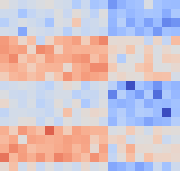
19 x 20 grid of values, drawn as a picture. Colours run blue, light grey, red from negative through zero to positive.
The histogram is bell-shaped. The bottom left is the ninth with the highest average. Horizontal stripes repeat 2 times down the table. The left part is higher, up to a seam about 60% of the way across.
